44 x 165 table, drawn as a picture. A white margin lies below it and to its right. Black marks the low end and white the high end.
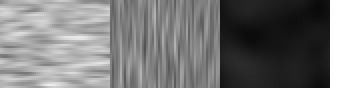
The table splits into one row of 3 panels. Panel 1,1: high, streaked across. Panel 1,2: middling, streaked downward. Panel 1,3: very low, smooth, faint in contrast.
